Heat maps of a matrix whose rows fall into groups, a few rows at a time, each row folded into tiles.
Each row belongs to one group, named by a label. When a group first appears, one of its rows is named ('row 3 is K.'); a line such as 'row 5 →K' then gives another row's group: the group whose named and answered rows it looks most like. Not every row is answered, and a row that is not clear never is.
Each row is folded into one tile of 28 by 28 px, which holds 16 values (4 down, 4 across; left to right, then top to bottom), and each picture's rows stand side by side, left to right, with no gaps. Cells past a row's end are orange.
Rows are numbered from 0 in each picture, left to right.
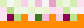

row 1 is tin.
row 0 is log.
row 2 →log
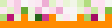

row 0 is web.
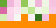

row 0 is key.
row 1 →tin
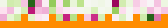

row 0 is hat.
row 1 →key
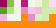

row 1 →hat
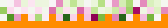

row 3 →log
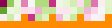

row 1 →hat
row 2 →hat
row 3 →key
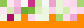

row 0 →web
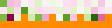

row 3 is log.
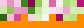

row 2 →hat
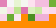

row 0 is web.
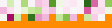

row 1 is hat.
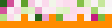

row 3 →log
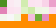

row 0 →key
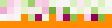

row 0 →key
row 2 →log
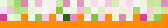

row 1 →tin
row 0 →hat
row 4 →web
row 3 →tin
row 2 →tin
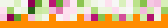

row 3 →log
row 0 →log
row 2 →key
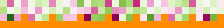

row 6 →hat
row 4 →hat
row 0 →tin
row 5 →tin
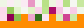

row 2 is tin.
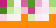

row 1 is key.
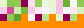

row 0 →hat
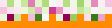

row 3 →tin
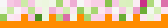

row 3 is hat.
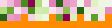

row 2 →web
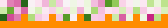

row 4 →web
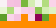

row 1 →log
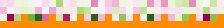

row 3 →tin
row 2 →web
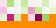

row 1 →log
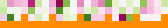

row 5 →key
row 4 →log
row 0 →tin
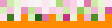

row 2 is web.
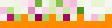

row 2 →web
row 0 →log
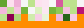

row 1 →web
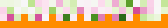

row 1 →web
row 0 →log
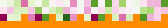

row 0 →hat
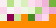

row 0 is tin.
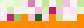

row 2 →key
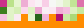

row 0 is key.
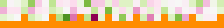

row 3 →web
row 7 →key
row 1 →key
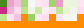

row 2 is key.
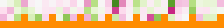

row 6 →key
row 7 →hat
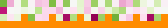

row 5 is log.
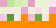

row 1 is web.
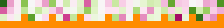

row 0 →key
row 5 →hat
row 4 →web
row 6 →web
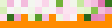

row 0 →tin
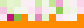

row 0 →log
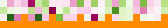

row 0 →tin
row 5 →key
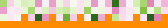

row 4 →key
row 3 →tin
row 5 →tin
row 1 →tin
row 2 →tin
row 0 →key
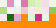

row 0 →tin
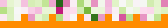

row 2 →key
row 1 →hat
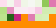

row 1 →hat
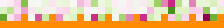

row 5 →hat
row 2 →hat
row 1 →log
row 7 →log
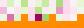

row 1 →log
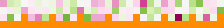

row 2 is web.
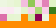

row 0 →hat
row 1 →web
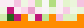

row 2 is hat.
